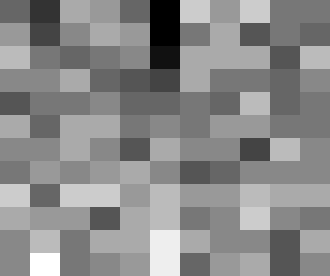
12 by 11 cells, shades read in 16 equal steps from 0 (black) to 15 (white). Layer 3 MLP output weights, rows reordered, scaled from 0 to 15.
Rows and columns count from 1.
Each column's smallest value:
5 3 6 5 5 0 5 6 4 5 6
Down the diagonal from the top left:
6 4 6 6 6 8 8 6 11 8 10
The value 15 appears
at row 12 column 2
